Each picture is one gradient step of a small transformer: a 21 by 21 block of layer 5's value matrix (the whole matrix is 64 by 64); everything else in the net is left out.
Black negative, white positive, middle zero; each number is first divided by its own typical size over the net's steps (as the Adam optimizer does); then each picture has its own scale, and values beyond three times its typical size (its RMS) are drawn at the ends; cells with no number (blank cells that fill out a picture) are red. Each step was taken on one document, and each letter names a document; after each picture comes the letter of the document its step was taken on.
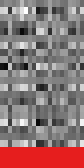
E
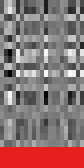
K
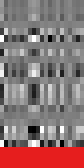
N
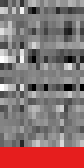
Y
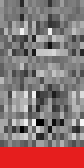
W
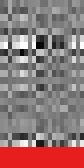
E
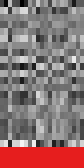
E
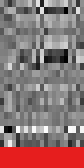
K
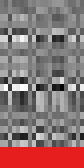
E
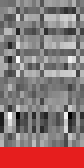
K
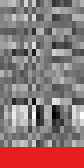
W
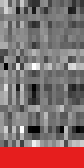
Y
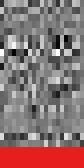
W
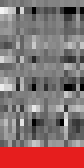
Y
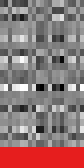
E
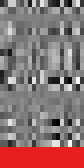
W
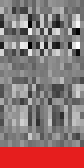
W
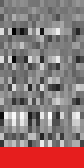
W
